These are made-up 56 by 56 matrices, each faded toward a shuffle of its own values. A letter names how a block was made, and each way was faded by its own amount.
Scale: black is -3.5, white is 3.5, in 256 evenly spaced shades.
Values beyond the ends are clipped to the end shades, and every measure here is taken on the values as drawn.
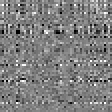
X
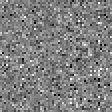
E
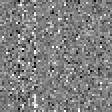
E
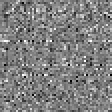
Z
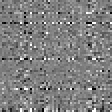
X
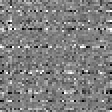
X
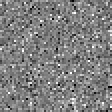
E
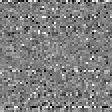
Z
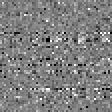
Z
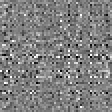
X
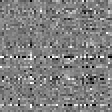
X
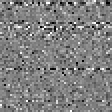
Z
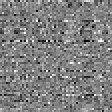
Z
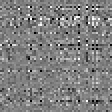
X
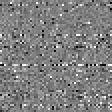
Z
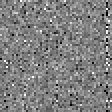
E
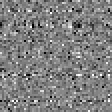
Z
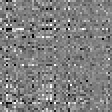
X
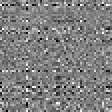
X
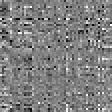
X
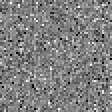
E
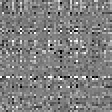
X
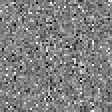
E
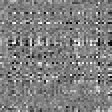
X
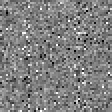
E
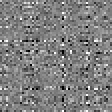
X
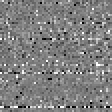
Z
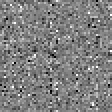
E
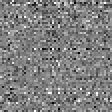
Z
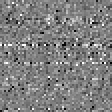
Z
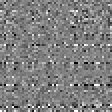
X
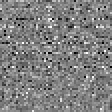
Z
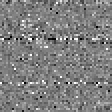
Z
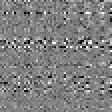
X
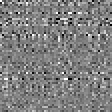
X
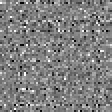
Z
